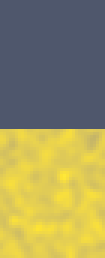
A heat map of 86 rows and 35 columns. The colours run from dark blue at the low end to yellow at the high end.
The table splits into 2 rows of 1 panel. Panel 1,1: low, flat. Panel 2,1: very high, blotchy, faint in contrast.
